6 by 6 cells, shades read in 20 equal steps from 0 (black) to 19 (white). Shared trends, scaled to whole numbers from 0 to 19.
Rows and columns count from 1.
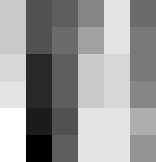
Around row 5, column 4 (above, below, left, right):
15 17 6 17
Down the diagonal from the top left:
15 6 7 15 17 11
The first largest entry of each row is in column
5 5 1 1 1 1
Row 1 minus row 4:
-2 3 0 -5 1 -2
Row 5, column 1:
19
